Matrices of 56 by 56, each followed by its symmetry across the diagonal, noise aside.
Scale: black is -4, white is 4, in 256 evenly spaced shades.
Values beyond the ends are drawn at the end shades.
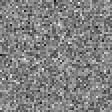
symmetric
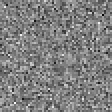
antisymmetric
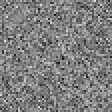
symmetric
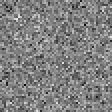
symmetric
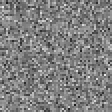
antisymmetric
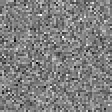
antisymmetric
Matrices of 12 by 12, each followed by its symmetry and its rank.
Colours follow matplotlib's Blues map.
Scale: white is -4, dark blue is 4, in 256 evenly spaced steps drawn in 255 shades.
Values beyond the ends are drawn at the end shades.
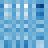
neither, rank one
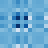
symmetric, rank one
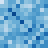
symmetric, full rank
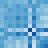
symmetric, rank two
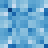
symmetric, rank two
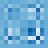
symmetric, rank one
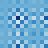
symmetric, rank one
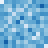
symmetric, full rank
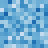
antisymmetric, full rank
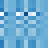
neither, rank one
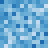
symmetric, full rank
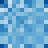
symmetric, rank two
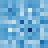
symmetric, rank two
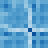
symmetric, rank two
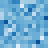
antisymmetric, full rank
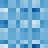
neither, rank one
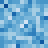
symmetric, full rank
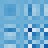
symmetric, rank one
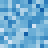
antisymmetric, full rank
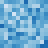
symmetric, full rank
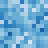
antisymmetric, full rank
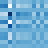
neither, rank one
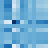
neither, rank one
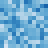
antisymmetric, full rank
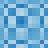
symmetric, rank one
